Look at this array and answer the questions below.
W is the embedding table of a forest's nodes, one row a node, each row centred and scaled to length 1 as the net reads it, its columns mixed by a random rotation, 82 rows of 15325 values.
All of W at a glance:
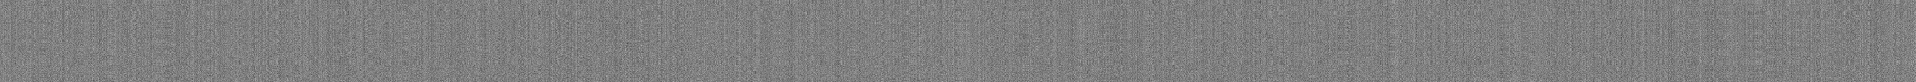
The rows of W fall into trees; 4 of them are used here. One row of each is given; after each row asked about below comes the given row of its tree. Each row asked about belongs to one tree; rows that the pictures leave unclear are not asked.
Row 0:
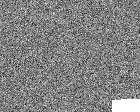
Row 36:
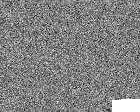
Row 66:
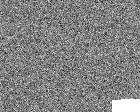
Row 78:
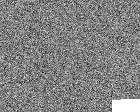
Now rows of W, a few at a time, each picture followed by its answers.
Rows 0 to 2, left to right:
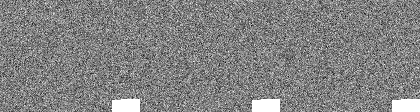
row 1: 0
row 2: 0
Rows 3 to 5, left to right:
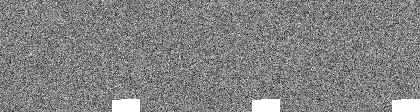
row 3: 0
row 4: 78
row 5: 66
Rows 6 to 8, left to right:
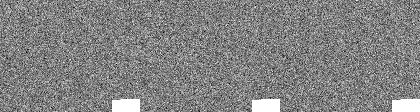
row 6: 0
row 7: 36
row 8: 0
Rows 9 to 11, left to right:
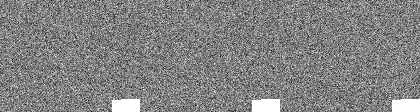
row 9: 36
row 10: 36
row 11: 78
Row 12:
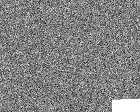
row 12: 78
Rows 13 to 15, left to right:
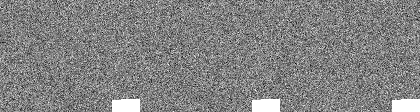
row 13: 78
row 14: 78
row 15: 0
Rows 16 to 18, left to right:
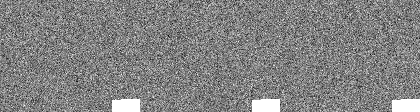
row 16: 0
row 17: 78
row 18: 0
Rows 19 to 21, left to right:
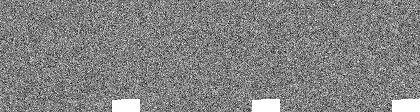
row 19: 66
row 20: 36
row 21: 36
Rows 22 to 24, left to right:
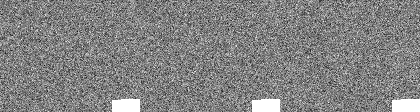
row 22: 66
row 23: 66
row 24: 78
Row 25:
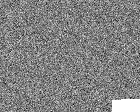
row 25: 36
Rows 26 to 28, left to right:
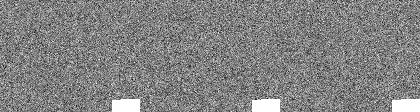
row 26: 78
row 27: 66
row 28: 78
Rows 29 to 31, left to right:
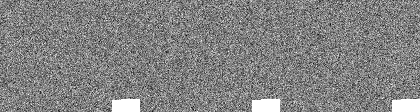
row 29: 36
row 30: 0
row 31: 78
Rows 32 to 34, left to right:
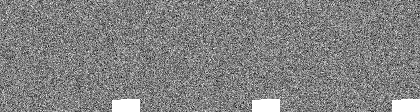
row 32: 0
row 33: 0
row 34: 36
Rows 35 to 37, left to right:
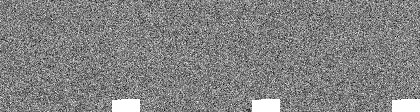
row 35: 66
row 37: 66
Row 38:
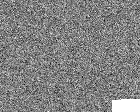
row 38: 66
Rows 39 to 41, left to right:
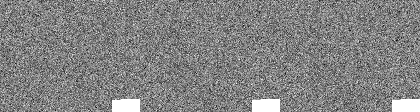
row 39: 0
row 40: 78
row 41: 78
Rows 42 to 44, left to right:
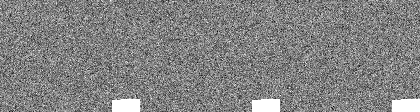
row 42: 0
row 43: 66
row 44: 0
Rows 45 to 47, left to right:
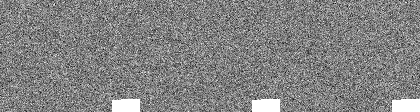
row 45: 36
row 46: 66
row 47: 78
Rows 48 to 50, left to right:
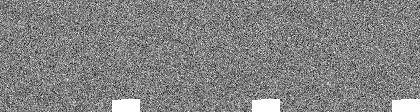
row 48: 66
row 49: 66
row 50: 66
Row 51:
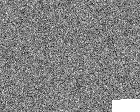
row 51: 0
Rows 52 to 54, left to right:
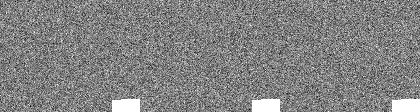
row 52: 0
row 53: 36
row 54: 66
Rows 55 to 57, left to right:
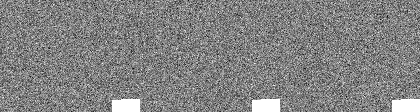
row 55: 36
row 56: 78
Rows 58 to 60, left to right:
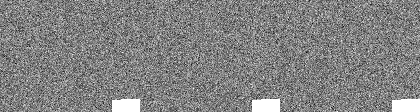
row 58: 0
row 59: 78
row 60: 0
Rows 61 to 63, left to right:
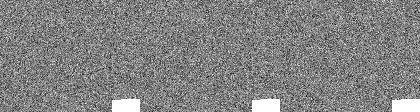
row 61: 0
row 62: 0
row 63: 0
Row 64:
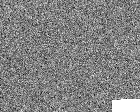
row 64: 0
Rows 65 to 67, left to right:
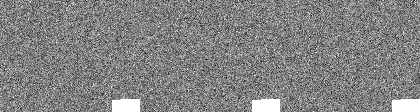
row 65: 78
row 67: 78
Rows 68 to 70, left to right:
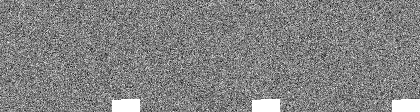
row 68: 36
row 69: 78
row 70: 78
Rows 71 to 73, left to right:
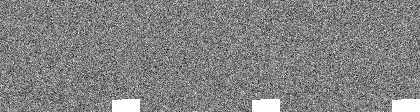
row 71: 66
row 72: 0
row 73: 66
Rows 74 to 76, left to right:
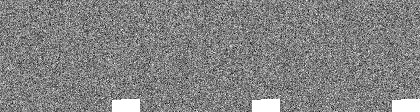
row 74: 78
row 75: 0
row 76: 0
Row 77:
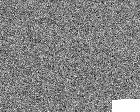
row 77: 66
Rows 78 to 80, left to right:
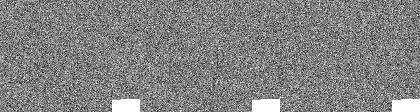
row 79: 78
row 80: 36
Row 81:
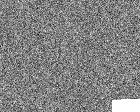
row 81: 78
